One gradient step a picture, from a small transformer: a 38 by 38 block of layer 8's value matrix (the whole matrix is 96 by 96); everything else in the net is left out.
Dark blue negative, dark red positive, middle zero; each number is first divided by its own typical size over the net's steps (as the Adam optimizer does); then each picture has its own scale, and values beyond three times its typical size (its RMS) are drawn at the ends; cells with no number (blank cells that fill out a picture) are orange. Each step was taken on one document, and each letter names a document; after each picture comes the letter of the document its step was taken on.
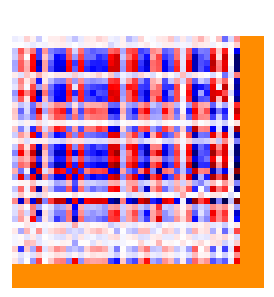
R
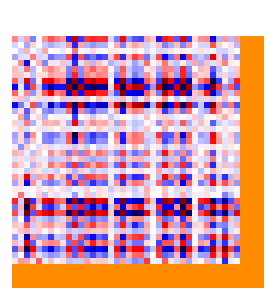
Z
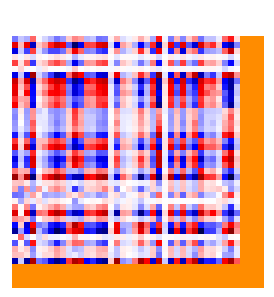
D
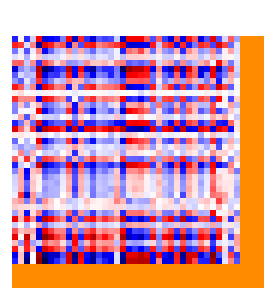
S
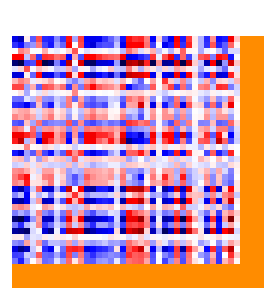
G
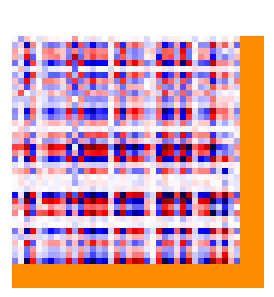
Z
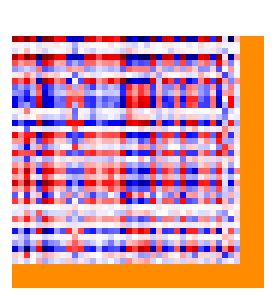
S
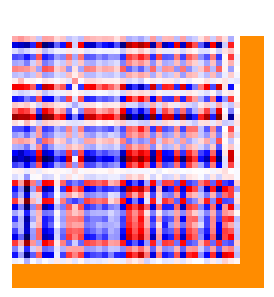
G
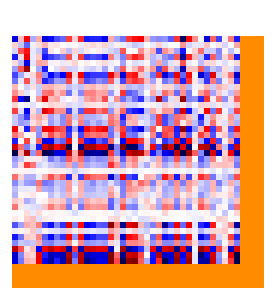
S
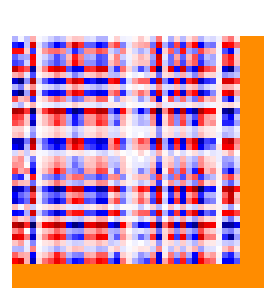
D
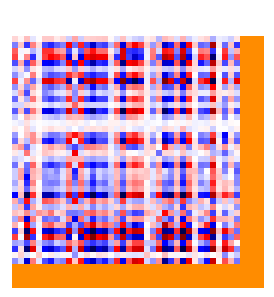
Z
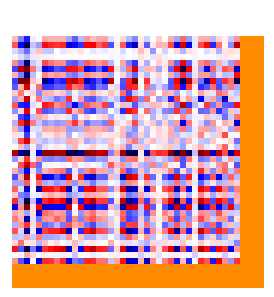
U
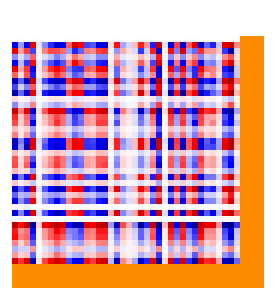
D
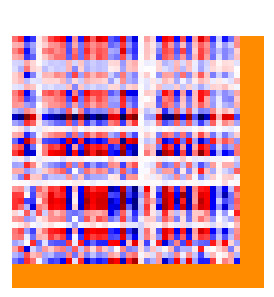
Z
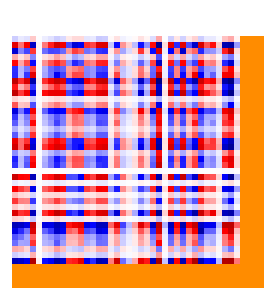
D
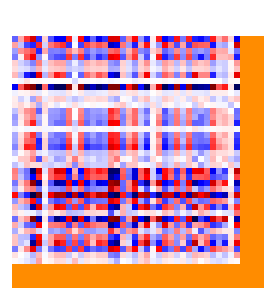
R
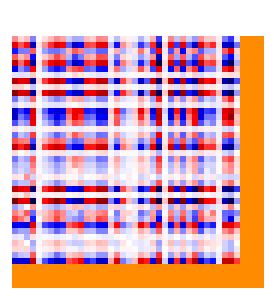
D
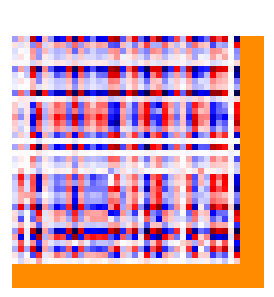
R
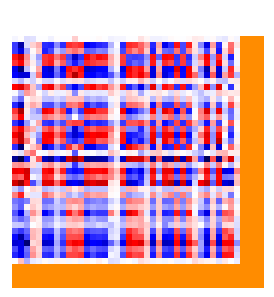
G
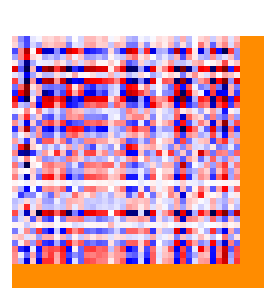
U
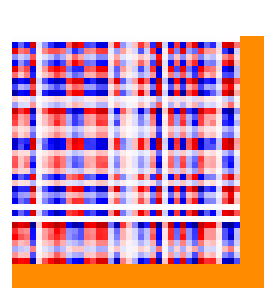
D
